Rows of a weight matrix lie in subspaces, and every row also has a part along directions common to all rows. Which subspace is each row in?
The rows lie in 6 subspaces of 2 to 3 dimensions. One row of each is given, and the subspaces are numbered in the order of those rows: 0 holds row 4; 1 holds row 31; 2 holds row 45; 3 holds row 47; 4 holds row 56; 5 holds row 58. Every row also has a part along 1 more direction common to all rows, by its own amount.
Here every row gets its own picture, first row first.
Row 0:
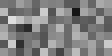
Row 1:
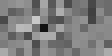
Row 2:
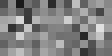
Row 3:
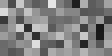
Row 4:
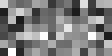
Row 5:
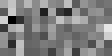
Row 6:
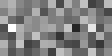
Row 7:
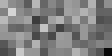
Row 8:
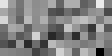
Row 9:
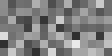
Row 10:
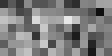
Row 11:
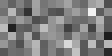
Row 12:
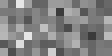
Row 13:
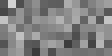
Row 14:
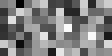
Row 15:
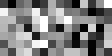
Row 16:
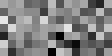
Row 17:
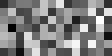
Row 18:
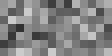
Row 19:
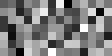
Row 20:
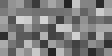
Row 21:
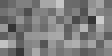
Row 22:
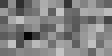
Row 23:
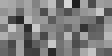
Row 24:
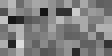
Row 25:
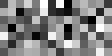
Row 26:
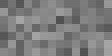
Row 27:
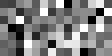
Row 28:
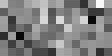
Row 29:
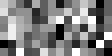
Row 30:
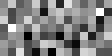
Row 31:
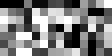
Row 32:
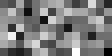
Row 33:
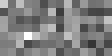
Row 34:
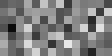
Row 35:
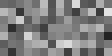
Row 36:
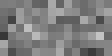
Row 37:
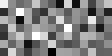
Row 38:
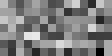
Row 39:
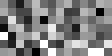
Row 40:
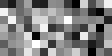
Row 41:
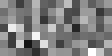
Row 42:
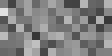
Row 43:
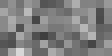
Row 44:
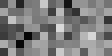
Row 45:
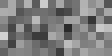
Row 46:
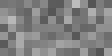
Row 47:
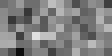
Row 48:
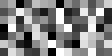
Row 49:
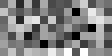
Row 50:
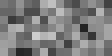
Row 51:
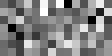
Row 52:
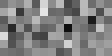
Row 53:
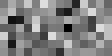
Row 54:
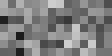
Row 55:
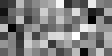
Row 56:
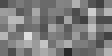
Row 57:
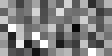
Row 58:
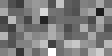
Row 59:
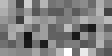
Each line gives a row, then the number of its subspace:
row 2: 1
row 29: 3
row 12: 0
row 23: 2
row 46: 4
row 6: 5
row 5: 2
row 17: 3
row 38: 4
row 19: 5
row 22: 0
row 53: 2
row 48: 0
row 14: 0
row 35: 4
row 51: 4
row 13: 1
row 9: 5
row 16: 5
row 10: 1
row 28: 4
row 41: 5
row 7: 3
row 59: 4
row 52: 2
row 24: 2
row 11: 3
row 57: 5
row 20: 5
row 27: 4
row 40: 1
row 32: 3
